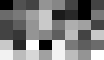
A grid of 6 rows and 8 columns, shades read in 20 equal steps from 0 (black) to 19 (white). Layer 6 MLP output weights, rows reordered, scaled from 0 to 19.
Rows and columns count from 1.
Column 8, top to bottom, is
5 9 5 15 8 19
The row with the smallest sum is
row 1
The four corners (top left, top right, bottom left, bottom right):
0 5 18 19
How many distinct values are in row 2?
7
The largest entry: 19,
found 2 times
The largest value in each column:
18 14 19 15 18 14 12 19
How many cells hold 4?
1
